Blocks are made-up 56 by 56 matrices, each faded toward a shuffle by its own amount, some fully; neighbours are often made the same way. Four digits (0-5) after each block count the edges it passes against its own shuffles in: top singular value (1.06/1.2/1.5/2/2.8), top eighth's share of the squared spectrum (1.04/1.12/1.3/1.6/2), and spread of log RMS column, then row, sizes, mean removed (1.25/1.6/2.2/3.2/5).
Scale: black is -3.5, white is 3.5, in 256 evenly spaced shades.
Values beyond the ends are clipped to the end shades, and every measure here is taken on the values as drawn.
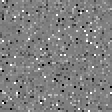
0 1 0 0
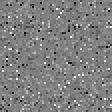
1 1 0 1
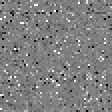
1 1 0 0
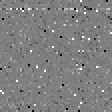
2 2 0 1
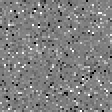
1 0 0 0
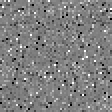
1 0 0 0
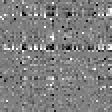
4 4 2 3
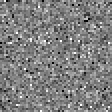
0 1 0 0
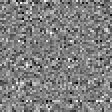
4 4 1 2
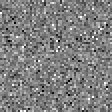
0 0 0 0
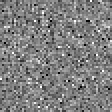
2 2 0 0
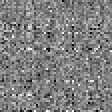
4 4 2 2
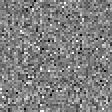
3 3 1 0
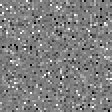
0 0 0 0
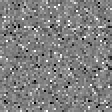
2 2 0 1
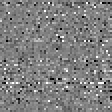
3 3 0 2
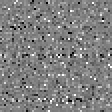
3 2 0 2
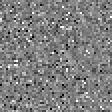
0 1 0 1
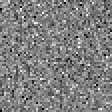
1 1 0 0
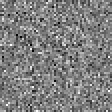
3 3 1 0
